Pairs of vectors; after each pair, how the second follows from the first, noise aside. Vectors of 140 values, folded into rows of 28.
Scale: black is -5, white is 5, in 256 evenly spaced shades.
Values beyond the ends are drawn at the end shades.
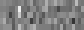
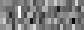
scaled up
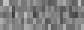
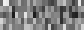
scaled up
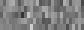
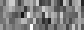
scaled up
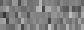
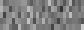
shuffled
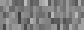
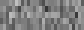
shuffled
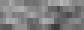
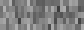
shuffled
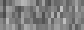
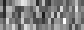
scaled up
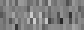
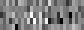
scaled up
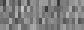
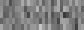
shuffled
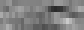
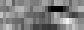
scaled up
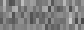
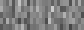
shuffled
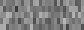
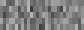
shuffled
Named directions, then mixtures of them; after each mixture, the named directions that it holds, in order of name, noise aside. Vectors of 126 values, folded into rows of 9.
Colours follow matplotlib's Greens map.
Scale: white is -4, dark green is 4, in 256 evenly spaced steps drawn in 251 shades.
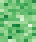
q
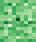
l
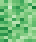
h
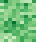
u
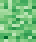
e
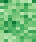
u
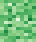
l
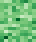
e, l, u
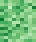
h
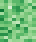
h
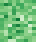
l, q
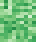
e, h, u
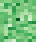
e, l, q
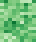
u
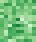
l, q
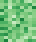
h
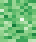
h, q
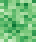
q, u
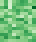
e, h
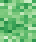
h, u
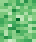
e, l, q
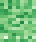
e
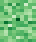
l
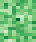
e, l, q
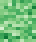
e, l, u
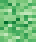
l, u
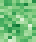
q, u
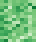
h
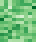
e, h, q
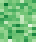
q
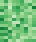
h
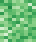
h
